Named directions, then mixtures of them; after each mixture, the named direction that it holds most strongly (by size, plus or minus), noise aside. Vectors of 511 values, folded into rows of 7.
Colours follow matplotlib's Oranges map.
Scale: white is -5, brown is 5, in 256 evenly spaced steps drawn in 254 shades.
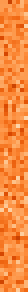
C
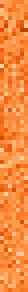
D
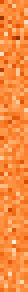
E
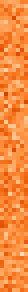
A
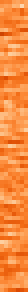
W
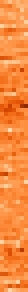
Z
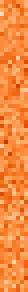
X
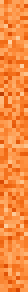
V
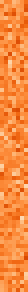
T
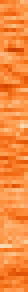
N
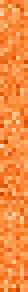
X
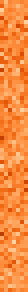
D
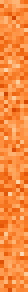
A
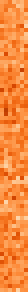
C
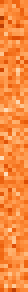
E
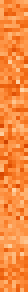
X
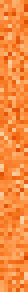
T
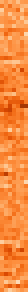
Z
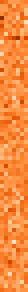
E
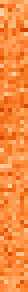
D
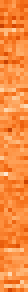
Z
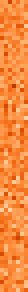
C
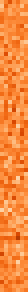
C
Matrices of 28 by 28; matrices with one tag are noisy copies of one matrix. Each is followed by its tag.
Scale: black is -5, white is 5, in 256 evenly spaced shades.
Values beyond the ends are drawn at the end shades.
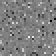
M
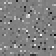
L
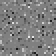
M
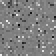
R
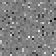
M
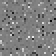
M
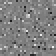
L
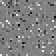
R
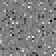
M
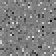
M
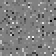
M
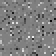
M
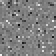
R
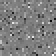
M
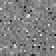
L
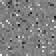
R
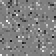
R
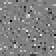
L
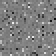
M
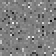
M
